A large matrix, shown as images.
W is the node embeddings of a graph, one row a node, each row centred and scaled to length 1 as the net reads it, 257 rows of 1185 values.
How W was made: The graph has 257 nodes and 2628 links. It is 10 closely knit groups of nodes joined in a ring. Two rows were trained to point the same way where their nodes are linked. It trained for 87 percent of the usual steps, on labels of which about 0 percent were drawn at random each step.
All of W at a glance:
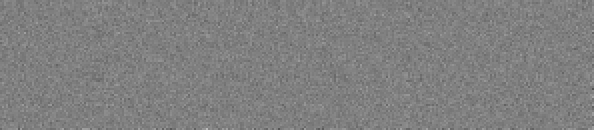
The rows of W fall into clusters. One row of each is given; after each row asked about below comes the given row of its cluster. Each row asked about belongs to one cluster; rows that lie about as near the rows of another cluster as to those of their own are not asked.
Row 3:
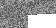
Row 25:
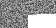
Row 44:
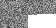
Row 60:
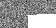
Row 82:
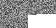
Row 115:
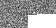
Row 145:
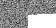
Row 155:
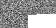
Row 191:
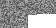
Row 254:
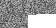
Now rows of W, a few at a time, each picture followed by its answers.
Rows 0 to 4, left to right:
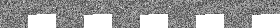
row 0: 155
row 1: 60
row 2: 82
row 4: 155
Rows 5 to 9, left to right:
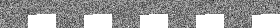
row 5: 155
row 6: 25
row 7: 3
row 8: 3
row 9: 60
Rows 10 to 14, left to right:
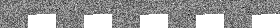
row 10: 155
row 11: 44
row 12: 60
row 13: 155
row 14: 44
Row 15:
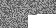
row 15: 82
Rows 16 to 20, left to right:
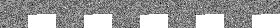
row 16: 3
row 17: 82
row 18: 82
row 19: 115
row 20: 25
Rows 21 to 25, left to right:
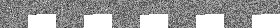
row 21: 82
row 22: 60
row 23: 3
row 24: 191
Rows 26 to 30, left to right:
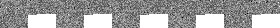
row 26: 254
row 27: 115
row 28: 115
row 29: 115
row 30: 25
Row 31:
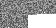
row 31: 25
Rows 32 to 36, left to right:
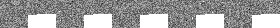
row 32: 254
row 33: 145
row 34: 155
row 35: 25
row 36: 60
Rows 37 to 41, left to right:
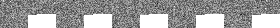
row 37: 82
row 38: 145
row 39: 254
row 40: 60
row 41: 115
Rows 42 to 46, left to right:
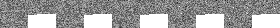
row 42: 115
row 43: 254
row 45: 44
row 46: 82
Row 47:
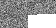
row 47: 3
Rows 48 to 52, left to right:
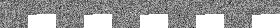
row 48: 60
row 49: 60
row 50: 82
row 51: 3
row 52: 155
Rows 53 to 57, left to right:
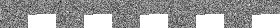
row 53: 191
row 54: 191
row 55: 145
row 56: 191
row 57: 155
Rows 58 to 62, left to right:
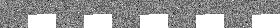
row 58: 44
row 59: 115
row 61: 82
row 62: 25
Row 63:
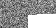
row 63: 191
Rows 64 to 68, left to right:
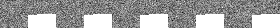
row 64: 44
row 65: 145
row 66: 44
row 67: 145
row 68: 82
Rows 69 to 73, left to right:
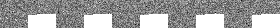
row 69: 191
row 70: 191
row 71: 25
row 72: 254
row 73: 145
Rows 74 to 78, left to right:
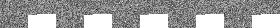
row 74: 191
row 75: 60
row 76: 155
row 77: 145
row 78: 3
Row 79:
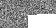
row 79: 60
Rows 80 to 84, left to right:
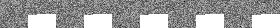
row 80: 254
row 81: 191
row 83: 145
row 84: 3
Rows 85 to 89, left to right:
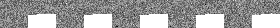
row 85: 60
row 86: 155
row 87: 3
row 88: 3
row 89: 254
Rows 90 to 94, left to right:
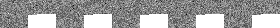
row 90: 25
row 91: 3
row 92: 44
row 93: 44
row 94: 60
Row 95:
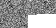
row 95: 254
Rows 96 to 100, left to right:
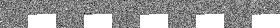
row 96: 145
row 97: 25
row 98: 44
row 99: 25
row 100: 254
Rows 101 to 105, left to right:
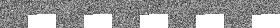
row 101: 60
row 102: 44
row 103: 115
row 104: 155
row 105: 44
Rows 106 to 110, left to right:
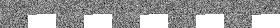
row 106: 191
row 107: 82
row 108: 82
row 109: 145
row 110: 115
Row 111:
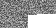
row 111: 115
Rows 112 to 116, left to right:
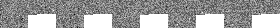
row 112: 44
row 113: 44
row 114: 82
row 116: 115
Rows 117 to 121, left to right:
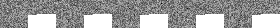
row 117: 82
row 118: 60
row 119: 3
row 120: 191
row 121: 60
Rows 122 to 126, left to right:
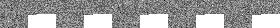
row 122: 60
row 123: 115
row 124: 254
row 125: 82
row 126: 44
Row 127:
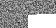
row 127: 25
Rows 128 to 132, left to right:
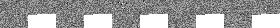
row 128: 145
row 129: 145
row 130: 155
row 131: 44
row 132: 115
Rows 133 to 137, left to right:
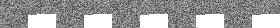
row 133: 155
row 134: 191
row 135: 145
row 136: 44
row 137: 191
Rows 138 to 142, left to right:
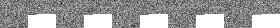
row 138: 60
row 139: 155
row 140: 60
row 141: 155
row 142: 145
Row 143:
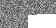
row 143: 82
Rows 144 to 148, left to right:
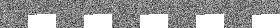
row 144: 115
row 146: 254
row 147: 191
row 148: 191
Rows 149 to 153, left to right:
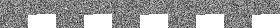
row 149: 254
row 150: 25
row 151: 191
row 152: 191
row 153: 254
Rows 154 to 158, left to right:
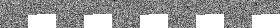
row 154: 254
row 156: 60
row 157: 191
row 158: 3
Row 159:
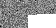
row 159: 191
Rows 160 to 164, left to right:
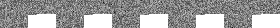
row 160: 60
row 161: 60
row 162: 191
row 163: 82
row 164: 25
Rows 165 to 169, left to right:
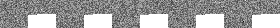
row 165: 145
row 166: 25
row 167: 254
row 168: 145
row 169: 25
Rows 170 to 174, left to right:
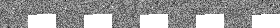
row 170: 44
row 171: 25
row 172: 254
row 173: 155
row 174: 3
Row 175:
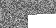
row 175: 191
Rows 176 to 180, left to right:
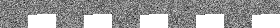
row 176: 145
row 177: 115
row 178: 44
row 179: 191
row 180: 254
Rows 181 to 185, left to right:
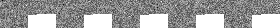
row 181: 60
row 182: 155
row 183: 44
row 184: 254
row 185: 44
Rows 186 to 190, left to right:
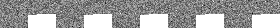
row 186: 82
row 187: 3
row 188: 25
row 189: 25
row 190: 25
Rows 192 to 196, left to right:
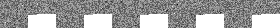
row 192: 60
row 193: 25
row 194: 254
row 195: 155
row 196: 145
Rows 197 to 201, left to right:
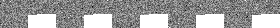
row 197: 82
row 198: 145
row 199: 25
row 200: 191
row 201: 115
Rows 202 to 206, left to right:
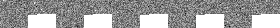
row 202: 145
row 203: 60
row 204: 145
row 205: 82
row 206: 115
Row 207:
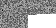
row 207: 155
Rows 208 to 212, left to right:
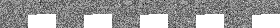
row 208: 254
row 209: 155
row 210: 254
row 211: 254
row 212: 191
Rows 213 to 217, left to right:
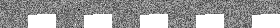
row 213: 145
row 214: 3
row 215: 145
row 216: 3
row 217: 60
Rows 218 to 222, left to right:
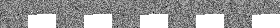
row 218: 44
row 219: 191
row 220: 3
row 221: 254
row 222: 254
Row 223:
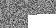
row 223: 191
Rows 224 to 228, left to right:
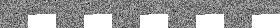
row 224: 155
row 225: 25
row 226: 60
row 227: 191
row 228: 155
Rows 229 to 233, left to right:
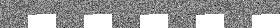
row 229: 191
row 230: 25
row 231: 25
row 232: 155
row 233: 145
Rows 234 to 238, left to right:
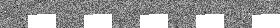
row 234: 3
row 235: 25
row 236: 44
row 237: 44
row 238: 60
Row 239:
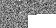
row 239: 82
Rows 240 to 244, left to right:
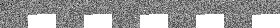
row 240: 145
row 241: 155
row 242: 44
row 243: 25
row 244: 25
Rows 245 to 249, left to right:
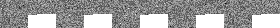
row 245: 191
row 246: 115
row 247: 82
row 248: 3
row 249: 191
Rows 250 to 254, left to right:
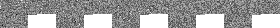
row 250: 115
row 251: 25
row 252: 60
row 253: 25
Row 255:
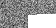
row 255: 191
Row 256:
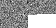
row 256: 82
